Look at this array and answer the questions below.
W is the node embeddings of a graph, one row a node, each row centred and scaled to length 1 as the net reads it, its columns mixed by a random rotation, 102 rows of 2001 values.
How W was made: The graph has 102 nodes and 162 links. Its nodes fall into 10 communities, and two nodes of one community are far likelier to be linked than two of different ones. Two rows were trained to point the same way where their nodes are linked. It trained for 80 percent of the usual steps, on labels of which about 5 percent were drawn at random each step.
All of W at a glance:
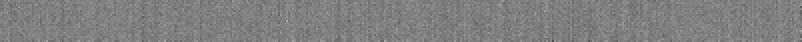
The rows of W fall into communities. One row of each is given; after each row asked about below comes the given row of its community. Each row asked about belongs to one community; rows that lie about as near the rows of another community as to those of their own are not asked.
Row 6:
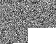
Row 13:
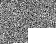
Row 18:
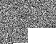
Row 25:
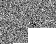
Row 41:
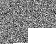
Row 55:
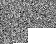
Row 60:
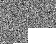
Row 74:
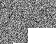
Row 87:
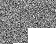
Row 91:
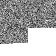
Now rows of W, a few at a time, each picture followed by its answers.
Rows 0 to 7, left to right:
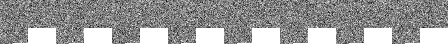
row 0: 18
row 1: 55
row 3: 55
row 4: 41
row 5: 91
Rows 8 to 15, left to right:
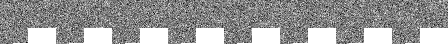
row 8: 6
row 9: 25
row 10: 18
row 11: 13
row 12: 6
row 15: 91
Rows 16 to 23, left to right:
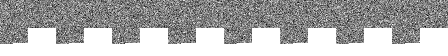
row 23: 13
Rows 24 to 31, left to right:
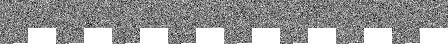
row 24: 6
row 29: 55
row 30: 87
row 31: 6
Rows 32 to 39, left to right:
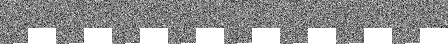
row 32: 60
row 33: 91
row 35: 18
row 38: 74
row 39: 18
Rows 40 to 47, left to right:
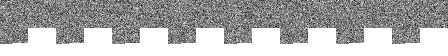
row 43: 60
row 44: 55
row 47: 91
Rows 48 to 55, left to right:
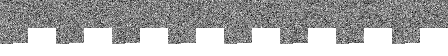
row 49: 41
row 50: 13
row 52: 91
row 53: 60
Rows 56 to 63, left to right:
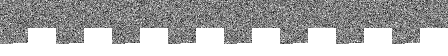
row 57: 60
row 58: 91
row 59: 87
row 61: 18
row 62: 87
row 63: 18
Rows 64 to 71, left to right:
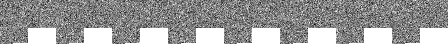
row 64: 25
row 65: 55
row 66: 13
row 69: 25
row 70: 13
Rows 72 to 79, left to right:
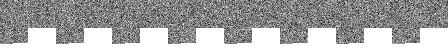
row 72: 6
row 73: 60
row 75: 55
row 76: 6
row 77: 91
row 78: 18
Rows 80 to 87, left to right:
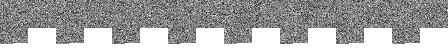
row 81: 41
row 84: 13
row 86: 55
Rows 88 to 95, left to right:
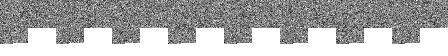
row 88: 55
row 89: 13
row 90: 18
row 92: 18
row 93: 13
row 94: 55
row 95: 41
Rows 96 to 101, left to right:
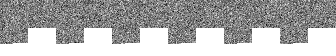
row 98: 91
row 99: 13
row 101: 41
